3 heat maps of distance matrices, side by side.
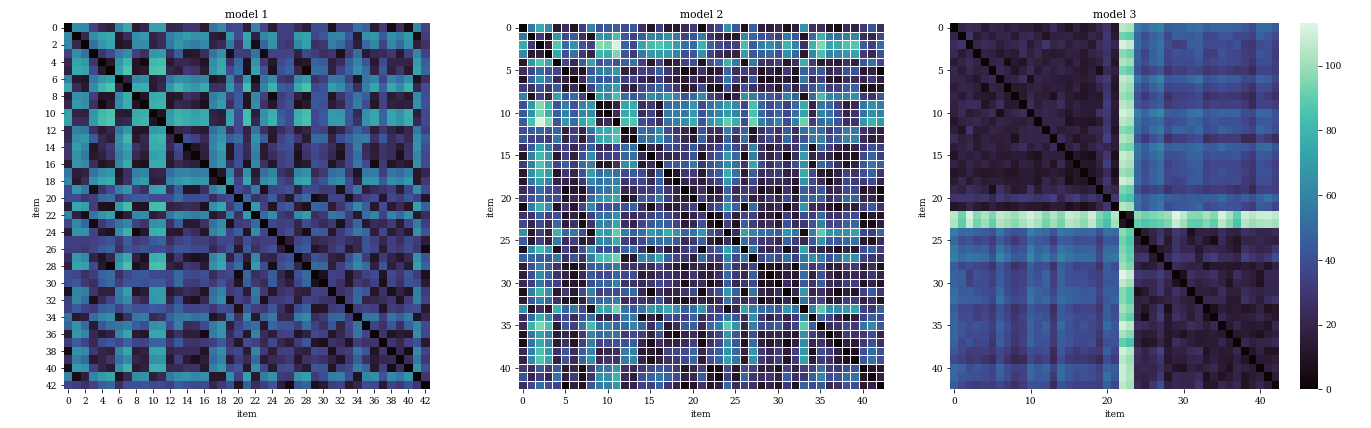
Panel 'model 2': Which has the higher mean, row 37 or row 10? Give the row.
10
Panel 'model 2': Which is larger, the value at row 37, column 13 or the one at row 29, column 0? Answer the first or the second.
the first
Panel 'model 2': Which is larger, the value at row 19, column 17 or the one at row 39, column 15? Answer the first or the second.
the first
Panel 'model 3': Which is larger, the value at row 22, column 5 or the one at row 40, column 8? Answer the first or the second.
the first
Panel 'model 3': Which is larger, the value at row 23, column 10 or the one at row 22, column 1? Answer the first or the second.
the first
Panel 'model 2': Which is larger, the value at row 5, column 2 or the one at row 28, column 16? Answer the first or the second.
the first
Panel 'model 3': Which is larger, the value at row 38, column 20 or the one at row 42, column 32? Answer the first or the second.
the first
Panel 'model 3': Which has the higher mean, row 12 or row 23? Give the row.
23
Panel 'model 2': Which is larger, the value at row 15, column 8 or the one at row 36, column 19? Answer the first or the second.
the first
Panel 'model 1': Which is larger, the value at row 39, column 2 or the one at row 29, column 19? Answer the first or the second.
the first
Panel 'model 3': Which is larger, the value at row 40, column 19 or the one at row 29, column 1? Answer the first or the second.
the second
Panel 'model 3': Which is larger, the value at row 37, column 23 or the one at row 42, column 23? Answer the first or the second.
the second
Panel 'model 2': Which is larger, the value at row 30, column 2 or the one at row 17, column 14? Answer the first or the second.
the first
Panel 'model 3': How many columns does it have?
43
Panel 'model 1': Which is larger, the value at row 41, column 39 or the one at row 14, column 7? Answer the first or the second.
the second
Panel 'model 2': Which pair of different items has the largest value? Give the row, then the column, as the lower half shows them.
11, 2
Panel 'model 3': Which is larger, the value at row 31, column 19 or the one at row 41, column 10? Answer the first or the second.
the second
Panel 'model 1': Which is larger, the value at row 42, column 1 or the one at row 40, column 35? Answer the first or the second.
the second
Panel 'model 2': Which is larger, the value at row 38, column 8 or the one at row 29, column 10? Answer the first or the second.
the first
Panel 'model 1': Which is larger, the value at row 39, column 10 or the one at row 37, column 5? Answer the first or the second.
the first
